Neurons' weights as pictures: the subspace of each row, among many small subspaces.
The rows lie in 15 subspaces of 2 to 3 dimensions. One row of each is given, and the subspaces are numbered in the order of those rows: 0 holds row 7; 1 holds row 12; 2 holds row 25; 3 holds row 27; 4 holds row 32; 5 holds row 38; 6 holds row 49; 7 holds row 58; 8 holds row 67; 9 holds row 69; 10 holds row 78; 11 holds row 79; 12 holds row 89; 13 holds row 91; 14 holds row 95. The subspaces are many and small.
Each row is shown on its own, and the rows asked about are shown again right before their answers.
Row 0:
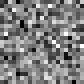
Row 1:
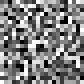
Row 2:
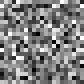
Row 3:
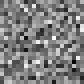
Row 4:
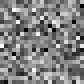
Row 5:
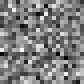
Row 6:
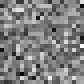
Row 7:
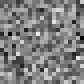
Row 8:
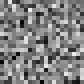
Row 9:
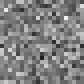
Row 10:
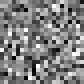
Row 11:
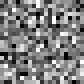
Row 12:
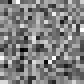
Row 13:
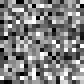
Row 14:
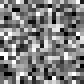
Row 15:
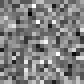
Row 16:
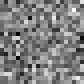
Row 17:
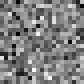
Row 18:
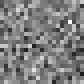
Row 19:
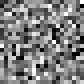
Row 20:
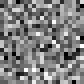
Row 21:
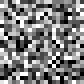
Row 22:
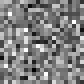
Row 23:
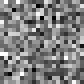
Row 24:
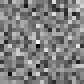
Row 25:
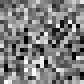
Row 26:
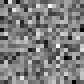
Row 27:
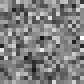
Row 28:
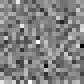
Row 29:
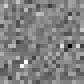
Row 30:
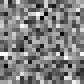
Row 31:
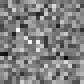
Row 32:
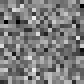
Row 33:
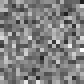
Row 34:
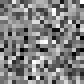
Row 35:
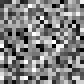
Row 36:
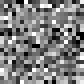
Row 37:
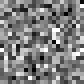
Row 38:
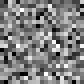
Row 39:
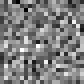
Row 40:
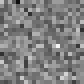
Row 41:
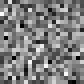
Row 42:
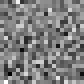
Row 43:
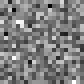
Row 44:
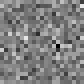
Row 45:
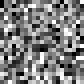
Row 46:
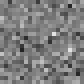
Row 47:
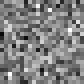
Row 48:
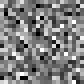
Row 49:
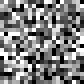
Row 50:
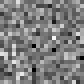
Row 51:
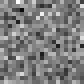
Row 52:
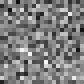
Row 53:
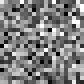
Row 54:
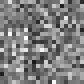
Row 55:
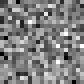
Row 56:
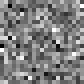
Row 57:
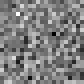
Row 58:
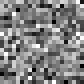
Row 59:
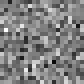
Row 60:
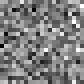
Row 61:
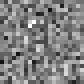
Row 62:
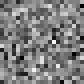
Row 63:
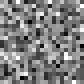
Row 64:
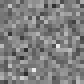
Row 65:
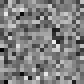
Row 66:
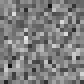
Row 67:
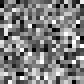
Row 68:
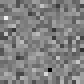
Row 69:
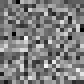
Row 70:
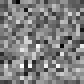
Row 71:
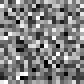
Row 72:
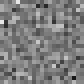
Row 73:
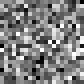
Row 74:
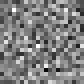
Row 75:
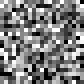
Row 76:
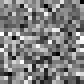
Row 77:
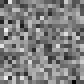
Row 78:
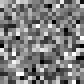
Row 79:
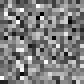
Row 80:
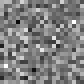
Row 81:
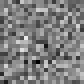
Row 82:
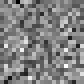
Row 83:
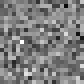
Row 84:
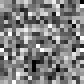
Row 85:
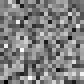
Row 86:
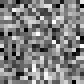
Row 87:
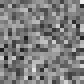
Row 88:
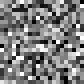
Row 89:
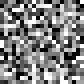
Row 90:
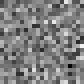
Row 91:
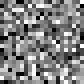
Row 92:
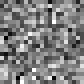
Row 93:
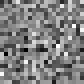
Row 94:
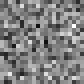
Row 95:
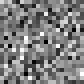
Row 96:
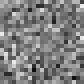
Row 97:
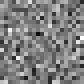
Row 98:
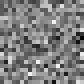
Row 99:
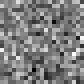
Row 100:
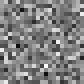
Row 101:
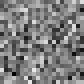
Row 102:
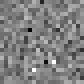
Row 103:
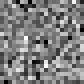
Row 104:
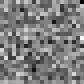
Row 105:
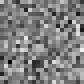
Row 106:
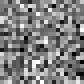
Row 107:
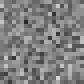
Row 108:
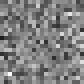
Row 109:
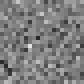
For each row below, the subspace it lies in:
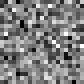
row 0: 10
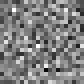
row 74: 4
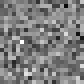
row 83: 7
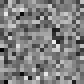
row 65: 5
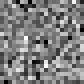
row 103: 9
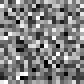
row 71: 1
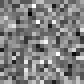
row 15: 10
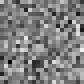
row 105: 9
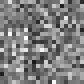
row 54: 1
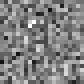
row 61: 8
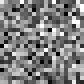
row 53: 4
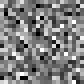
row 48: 11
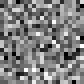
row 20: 12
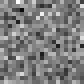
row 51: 13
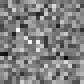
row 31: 6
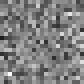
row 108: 7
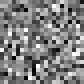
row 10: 4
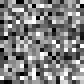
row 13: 13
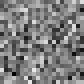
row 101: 2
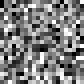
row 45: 8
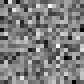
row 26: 10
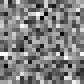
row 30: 6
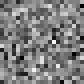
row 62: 14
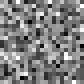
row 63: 12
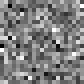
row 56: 5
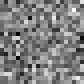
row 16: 6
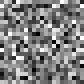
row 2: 1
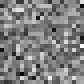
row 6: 13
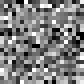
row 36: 7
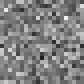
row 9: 13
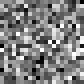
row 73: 2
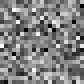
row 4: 4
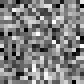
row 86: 12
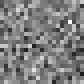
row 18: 2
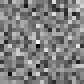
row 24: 4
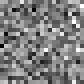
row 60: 4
